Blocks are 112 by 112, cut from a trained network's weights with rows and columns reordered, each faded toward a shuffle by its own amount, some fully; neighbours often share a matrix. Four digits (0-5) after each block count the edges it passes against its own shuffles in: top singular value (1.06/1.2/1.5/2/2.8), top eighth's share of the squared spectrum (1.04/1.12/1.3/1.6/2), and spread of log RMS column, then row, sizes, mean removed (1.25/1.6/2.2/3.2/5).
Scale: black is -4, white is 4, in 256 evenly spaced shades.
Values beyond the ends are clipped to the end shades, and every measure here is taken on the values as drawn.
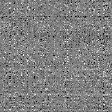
3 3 3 1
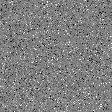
0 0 0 0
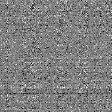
3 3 3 1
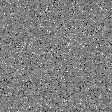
0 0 0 0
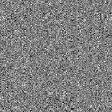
3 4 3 2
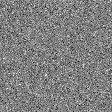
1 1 0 0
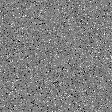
0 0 0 0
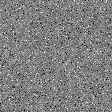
0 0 0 0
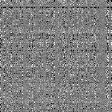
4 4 4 2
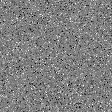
0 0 0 0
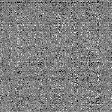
3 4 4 1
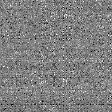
3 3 3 1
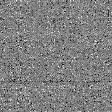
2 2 2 0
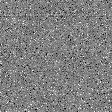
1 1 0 0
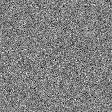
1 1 0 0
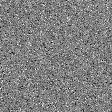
0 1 0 0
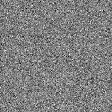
3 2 0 1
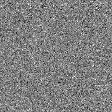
2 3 1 1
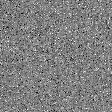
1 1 0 1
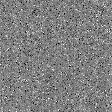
1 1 0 0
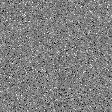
0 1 0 0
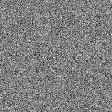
3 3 0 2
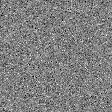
1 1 0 0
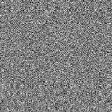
4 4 2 3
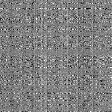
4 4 1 4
